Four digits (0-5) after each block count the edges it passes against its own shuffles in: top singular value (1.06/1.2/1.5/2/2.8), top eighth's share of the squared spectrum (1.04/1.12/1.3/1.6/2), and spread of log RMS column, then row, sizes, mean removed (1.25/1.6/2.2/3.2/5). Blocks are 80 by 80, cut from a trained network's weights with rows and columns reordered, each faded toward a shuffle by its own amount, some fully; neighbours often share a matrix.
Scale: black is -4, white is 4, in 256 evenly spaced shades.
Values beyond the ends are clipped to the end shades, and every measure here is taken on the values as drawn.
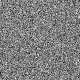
0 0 0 0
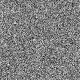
0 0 0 0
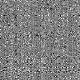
3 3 1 3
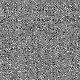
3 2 0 2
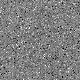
1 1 0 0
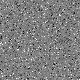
0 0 0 0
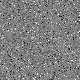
0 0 0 0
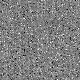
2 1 0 1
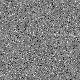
0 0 0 0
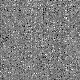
2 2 0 2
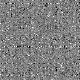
2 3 0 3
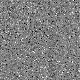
1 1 0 0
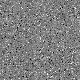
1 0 0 0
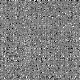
3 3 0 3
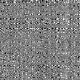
3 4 1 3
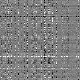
4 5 4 2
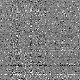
3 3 2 2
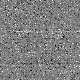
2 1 1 0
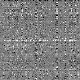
3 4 3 2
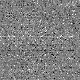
2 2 1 1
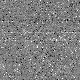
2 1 0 0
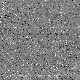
1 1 0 0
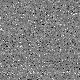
1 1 0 0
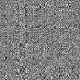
3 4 3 2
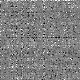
3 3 2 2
